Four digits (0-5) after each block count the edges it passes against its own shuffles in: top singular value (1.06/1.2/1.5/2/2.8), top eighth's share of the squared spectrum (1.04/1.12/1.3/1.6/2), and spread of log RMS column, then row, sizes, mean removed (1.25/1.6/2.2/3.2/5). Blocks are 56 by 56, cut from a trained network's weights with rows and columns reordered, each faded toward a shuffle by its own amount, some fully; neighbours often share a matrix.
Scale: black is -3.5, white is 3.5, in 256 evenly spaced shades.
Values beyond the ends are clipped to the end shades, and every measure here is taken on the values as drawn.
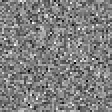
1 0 0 0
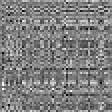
4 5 3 3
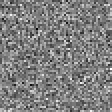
3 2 0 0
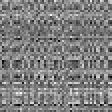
5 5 3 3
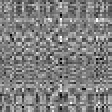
4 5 3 3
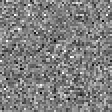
2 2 0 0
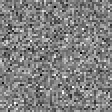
2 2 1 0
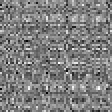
4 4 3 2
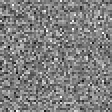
3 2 0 1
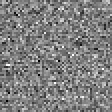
3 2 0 1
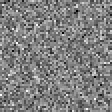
0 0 0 0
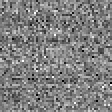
3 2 0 0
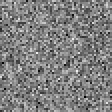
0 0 0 0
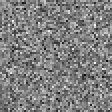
0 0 0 0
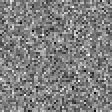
0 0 0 0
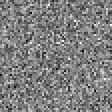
0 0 0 0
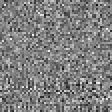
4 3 0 2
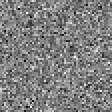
0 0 0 0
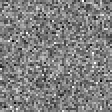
0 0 0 0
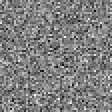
3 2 0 1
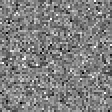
1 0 0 0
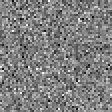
2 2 0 0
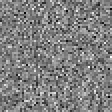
2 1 0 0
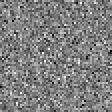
1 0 0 0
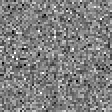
1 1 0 0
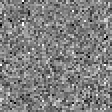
3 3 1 1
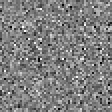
3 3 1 1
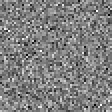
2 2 0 0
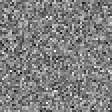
2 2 0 0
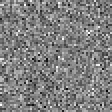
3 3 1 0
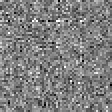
3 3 1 1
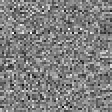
4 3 1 2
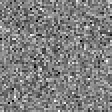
2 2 0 0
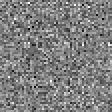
3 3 1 2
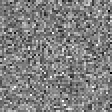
3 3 1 1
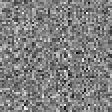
4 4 2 2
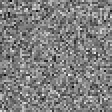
2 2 0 0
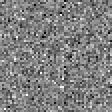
2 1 0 0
